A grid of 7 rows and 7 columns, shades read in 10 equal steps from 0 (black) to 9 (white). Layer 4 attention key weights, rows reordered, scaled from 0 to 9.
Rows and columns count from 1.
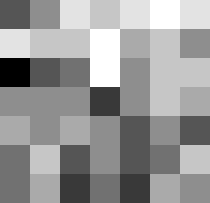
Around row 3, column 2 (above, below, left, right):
7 5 0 4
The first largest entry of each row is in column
6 4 4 6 1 2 2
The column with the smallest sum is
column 1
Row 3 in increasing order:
0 3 4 5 7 7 9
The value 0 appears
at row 3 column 1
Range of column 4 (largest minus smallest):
7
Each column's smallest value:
0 3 2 2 2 4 3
